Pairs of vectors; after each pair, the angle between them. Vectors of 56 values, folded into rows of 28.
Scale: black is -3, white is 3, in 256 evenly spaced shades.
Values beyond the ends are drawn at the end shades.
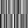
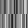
orthogonal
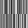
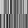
orthogonal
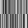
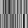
nearly parallel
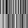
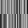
partly opposed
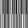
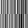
orthogonal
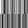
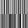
partly aligned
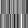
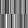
partly opposed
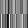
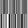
nearly opposite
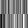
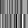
partly opposed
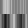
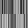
partly opposed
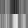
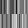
partly aligned
